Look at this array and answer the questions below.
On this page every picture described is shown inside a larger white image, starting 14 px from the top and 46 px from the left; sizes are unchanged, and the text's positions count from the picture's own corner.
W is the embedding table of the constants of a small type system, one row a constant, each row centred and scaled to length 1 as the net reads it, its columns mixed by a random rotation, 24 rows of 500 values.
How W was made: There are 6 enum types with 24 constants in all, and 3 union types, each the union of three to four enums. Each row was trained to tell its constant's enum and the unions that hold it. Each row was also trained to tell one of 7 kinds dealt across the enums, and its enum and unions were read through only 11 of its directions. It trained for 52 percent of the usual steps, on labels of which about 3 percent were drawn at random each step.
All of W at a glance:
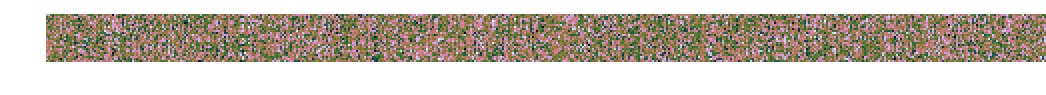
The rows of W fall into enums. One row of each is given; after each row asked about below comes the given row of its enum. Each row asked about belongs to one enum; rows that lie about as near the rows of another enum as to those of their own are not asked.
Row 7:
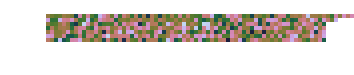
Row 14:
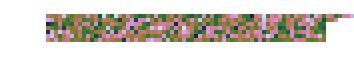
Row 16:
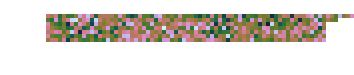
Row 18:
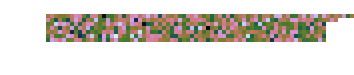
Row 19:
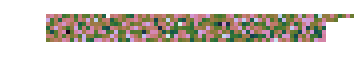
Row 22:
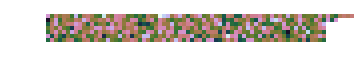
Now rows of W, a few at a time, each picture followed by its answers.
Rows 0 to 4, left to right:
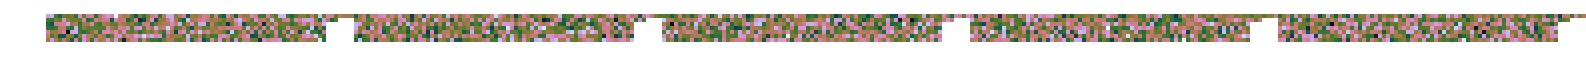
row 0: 19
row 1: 18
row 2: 14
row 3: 14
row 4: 18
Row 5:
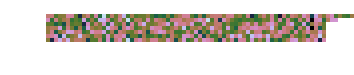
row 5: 14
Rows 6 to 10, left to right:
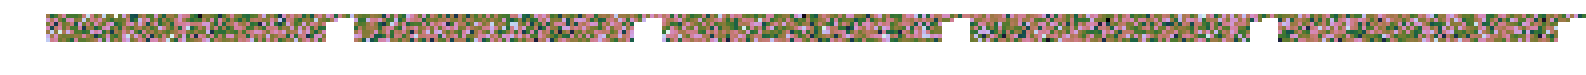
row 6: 14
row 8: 14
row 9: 19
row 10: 18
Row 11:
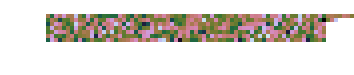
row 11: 22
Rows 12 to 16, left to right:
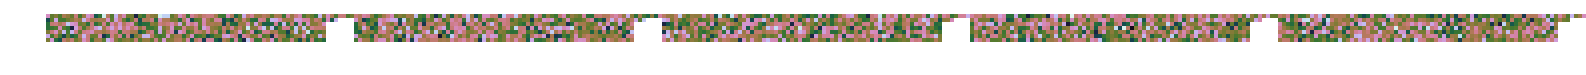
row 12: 22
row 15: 18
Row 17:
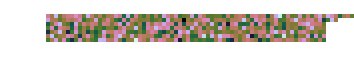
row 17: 19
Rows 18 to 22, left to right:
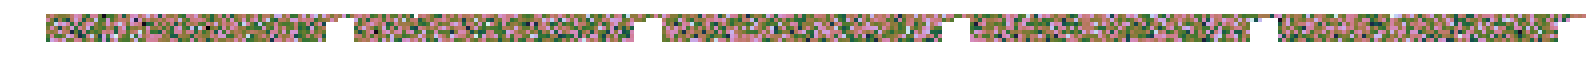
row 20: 19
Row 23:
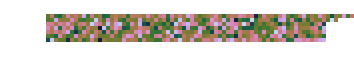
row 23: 18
